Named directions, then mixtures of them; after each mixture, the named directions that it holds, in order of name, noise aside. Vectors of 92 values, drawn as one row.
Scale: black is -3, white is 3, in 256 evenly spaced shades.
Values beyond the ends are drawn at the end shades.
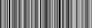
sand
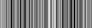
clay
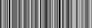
sand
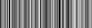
sand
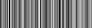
sand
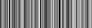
sand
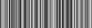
clay, sand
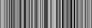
clay, sand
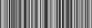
clay, sand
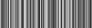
clay, sand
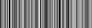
sand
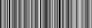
sand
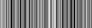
clay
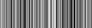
clay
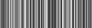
clay, sand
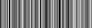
sand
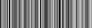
sand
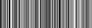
clay, sand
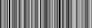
sand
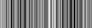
clay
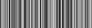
clay, sand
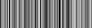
sand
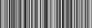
clay, sand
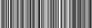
sand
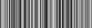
clay, sand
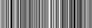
clay, sand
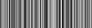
clay, sand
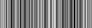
clay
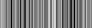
clay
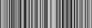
clay, sand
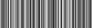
clay, sand
